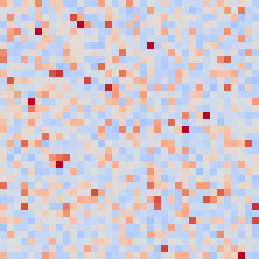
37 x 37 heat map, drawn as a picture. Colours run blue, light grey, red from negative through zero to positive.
No row or column stands out. On average the colour sits 50% of the way up the scale. No seam splits the table. Fine speckle covers the field. There is no overall slope. There are no regular stripes. The values are skewed, with a long tail toward high values.
